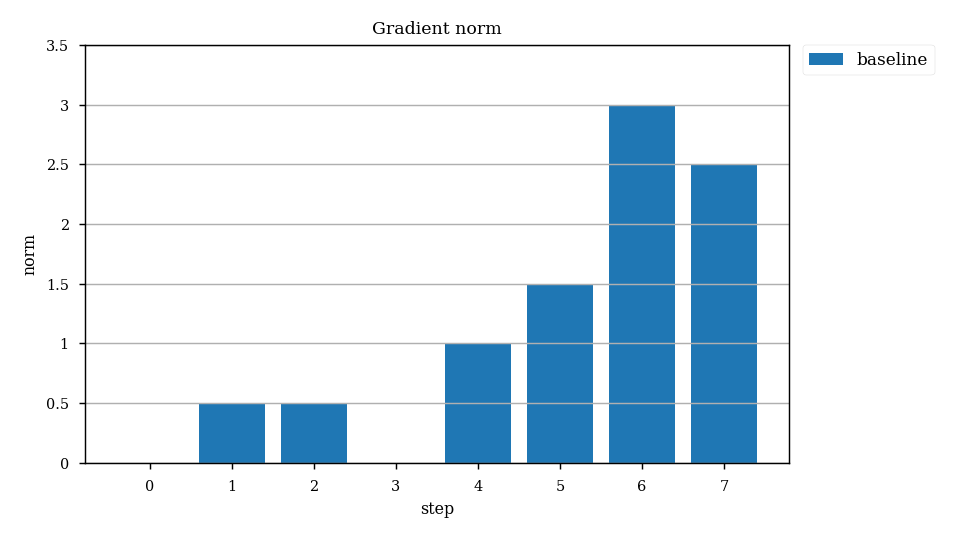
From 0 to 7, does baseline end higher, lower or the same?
higher
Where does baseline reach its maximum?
6
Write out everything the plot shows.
Title: Gradient norm
x-axis: step, ticks 0 1 2 3 4 5 6 7
y-axis: norm, ticks 0 0.5 1 1.5 2 2.5 3 3.5
Legend: baseline
Values:
baseline: 0 0.5 0.5 0 1 1.5 3 2.5
